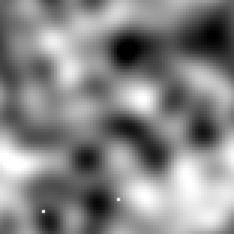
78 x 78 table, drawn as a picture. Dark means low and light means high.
Lone odd cells: 2, each higher than its neighbours. Odd rows or columns: none. Average level on the scale: 50%. Mirror symmetry: none.
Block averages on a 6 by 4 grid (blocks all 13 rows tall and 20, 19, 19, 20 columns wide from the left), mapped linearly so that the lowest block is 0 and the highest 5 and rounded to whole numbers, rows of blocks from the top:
2331 / 2301 / 2332 / 2212 / 4135 / 2145
